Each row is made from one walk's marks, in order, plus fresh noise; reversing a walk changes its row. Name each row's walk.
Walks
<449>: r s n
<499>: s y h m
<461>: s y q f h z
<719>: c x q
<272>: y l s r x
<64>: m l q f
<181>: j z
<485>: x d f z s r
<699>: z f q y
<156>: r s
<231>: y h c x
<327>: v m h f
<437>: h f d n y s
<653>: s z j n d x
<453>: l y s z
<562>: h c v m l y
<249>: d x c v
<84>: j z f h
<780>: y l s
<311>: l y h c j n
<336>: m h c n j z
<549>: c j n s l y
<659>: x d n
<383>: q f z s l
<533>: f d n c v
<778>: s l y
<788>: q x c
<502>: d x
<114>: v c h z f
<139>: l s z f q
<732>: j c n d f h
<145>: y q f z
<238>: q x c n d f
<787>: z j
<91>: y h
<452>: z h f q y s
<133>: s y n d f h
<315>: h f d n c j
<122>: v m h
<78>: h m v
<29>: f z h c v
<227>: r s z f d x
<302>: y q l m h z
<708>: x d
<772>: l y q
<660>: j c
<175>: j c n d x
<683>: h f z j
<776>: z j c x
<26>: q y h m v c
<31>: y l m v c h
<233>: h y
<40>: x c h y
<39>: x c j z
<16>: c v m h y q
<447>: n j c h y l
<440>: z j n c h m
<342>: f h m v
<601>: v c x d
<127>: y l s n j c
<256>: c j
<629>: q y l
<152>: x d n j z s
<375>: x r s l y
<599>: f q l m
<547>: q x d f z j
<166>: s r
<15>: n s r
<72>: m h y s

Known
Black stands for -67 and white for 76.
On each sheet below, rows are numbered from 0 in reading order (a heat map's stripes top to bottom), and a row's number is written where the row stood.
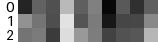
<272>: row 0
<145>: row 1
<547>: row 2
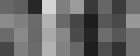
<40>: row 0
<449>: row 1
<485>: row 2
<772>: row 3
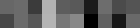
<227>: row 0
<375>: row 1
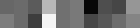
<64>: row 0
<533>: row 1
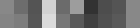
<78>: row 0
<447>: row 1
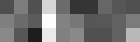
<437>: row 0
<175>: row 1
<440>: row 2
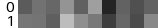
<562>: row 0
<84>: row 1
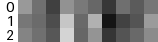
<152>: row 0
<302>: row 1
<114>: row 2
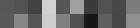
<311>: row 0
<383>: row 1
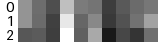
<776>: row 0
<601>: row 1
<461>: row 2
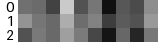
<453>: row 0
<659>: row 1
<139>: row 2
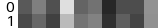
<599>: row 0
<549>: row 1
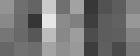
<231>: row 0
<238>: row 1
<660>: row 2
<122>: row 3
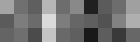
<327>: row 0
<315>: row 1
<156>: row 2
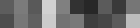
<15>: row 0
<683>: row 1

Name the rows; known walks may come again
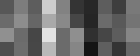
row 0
<15>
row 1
<485>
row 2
<181>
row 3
<778>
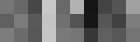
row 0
<302>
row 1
<629>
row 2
<502>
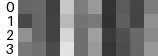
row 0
<233>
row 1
<549>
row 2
<249>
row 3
<342>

